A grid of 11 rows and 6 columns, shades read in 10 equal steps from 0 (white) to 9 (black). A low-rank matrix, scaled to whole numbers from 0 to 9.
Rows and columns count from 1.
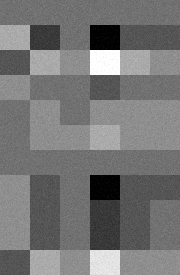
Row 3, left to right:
6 3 4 0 3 4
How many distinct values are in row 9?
4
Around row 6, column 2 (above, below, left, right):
4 5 5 4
